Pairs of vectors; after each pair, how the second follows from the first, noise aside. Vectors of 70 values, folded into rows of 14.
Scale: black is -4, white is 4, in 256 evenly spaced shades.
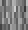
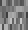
shuffled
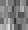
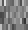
shuffled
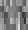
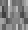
reversed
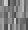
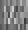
shuffled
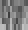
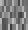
shuffled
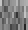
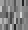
shuffled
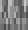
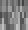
reversed
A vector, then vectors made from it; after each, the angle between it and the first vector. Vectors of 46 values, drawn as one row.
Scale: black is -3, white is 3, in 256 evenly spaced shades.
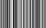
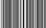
partly aligned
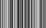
nearly opposite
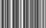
partly aligned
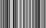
nearly parallel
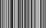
nearly opposite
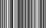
nearly opposite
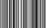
partly aligned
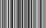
nearly opposite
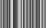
nearly parallel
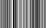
nearly parallel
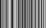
partly opposed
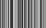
nearly opposite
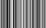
nearly parallel
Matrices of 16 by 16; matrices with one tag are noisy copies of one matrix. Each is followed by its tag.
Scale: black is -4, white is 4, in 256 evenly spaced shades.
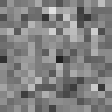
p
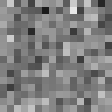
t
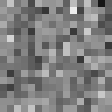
t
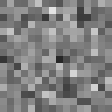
p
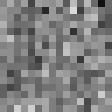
t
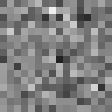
p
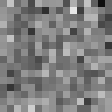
t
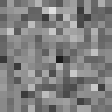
p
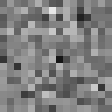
p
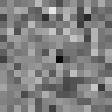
p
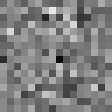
p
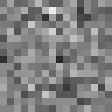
p
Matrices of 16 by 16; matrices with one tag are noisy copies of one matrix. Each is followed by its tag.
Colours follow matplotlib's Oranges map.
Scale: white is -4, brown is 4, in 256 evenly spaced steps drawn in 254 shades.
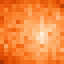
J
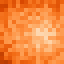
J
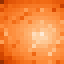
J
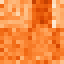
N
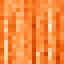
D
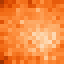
J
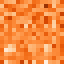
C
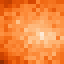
J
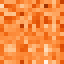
C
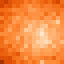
J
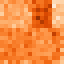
N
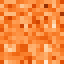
C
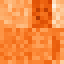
N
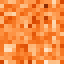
C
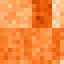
N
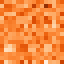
C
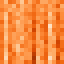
D
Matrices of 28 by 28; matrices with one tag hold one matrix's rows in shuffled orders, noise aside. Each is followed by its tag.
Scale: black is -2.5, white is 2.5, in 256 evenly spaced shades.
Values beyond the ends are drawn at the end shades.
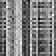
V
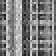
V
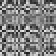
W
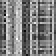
V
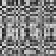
W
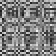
W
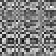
W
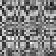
W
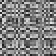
W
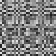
W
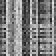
V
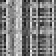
V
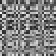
W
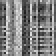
V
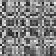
W
